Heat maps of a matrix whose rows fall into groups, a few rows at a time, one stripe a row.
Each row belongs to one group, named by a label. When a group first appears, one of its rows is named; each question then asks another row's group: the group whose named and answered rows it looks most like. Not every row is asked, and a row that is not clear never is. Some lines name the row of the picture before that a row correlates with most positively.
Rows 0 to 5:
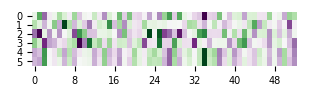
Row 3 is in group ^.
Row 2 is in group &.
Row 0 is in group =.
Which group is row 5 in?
&
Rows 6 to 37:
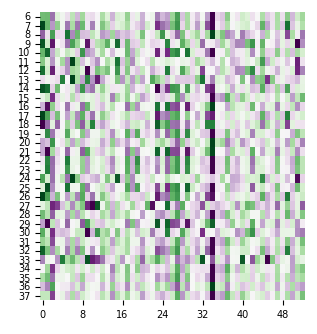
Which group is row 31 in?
=
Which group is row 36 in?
&
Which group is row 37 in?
=
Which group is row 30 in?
^
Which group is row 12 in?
^
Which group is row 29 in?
&
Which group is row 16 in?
&
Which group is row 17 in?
=
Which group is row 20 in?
&
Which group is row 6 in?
=
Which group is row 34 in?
=
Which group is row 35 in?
=
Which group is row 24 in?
^
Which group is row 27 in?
^
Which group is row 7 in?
=
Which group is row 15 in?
=
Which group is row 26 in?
=
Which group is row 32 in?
=
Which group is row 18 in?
&
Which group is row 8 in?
&
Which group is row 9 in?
^
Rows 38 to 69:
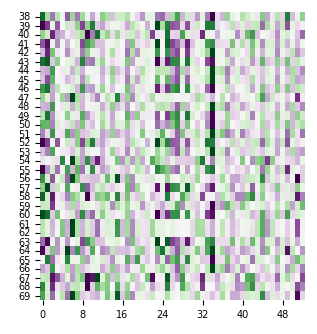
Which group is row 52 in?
&
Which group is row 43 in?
=
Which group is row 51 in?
&
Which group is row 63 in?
&
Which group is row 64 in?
&
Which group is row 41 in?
&
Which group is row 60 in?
=
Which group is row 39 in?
&
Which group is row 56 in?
^
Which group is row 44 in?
&
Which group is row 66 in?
&
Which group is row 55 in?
&
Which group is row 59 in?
=
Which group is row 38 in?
=
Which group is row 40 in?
^
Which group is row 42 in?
&
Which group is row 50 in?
=
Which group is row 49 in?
=
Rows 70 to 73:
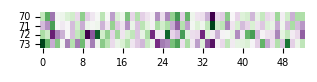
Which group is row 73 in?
=
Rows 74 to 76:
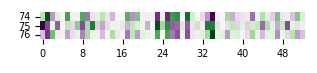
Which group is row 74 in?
=
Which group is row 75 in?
&
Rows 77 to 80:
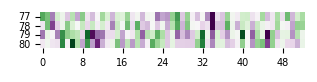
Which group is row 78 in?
=
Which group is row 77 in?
=
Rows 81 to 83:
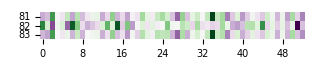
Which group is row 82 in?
^
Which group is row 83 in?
&
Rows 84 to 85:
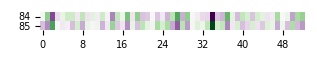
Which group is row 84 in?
=
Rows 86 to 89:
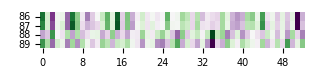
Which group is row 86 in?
^
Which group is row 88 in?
&
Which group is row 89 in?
=
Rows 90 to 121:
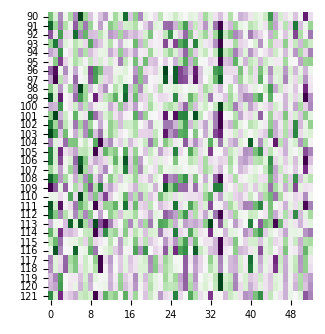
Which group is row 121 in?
^
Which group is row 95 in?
=
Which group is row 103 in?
=
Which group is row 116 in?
=
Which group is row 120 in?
&
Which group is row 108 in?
=
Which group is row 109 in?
&
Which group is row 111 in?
^
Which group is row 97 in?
&
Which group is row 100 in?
&
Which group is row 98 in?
^
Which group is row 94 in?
&
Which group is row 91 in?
=
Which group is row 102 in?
=
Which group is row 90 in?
^
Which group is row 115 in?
=
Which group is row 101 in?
=
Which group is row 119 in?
&
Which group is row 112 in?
=
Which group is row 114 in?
^
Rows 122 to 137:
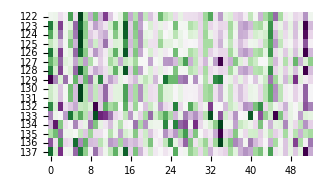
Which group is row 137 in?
^
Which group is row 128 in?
^
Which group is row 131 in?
^
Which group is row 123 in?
^
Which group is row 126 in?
^
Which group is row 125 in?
^
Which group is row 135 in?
=
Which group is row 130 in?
^
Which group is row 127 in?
=
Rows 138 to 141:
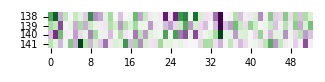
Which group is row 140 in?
&
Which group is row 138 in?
=
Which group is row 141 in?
^
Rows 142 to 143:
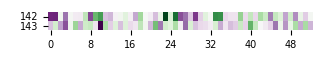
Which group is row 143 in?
^
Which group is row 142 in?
&
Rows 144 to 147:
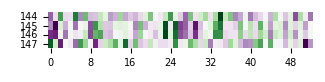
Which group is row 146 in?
&
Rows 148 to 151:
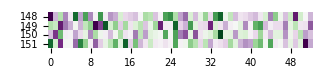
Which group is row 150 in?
&
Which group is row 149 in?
^
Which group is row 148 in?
&
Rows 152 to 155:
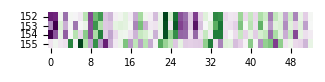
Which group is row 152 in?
&
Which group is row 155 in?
^
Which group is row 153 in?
&
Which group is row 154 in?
&
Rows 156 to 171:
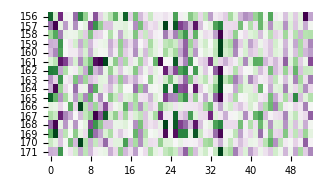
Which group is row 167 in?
^
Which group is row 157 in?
&
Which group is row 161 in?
^
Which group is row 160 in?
&
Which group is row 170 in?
^
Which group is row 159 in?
&
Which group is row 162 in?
=
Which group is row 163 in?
&
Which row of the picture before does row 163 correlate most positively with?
154
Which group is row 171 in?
&
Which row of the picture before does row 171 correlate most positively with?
154
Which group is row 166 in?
^
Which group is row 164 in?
&
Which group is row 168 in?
&
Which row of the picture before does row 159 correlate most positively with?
154
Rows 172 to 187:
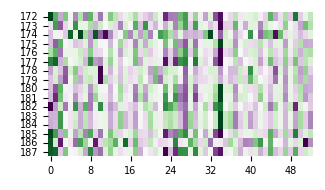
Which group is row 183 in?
&
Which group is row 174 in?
^
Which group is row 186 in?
^
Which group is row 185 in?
=
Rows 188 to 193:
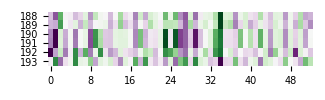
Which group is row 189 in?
&
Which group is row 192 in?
&
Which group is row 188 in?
&
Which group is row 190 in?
&
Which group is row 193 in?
=
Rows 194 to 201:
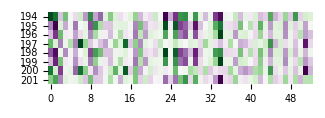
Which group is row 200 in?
^
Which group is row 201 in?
=
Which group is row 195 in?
&
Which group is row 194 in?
=
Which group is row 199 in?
&
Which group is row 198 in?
&
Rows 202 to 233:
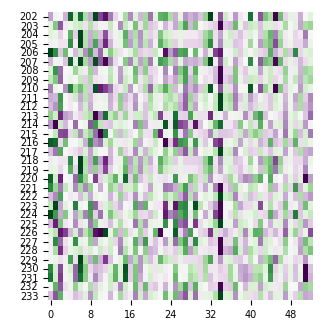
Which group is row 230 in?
^
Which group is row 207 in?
^
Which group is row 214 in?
&
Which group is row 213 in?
^
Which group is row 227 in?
=
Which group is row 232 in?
=
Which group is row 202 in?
^
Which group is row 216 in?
=
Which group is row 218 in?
^
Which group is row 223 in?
=
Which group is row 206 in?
=
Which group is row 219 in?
^
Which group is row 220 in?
^
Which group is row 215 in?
^
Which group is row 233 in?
&
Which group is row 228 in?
=
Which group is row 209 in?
=
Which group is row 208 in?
=
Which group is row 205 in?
^
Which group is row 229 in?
^
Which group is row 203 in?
=
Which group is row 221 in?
=
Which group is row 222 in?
&
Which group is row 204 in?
^
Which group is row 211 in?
&
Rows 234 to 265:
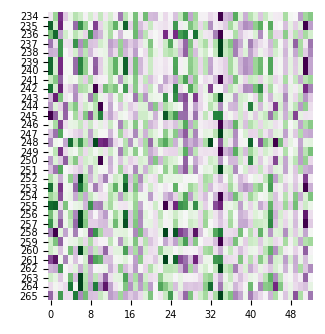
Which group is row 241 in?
=
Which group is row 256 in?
^
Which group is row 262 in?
&
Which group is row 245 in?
&
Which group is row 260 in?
^
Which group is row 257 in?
^
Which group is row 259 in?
=
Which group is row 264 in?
^
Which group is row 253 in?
^
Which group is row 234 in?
=
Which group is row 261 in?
&
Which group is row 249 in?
=
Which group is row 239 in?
^
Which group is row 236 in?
=
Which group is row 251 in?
&
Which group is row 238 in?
&
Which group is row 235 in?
^
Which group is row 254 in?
=
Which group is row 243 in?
&
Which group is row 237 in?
&
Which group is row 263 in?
^
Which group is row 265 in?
&
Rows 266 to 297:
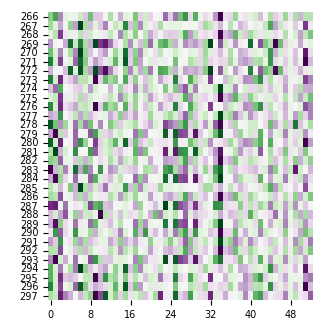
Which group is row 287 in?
&
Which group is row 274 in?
&
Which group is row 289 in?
&
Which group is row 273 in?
^
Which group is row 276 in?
^
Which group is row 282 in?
=
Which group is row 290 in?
=
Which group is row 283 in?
&
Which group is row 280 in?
^
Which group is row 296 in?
^
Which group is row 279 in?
&
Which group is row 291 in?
&
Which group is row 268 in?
=
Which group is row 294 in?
^
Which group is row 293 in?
&
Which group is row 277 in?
&
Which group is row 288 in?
^
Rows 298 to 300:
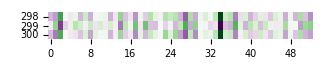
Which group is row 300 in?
&
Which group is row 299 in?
=
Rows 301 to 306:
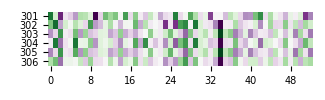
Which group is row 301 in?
^
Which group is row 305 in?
&
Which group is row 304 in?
=
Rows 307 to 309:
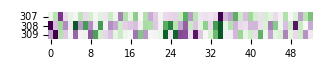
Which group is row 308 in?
&
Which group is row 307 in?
=
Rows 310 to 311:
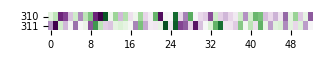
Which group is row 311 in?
&
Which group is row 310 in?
^
